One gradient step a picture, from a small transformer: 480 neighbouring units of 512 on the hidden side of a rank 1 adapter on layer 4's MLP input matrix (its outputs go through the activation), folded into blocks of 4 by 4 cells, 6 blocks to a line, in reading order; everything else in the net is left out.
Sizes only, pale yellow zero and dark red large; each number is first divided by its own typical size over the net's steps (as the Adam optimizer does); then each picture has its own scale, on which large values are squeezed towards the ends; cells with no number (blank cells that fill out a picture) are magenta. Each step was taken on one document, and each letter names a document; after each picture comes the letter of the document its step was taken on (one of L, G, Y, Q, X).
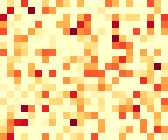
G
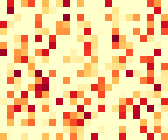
G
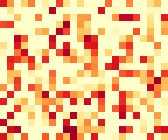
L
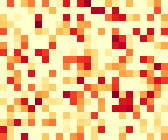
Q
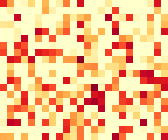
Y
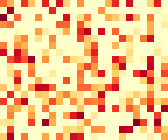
Y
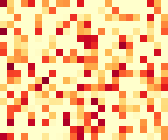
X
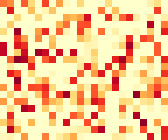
X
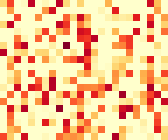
Y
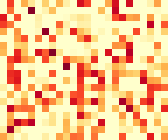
Q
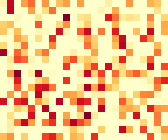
G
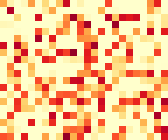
L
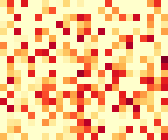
Y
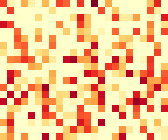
X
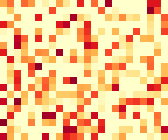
L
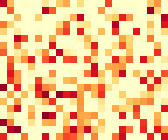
L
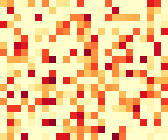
Y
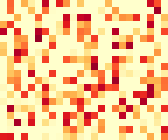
G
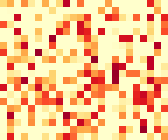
X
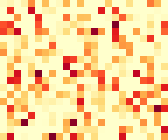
G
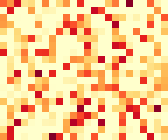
G
